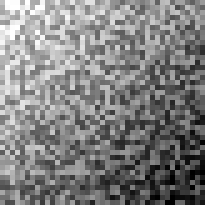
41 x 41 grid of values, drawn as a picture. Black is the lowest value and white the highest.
Grain: fine. Ninth with the highest average: top left. Slope: up to the top left. Mirror symmetry: none. Ninth with the lowest average: bottom right. Stripes: none.
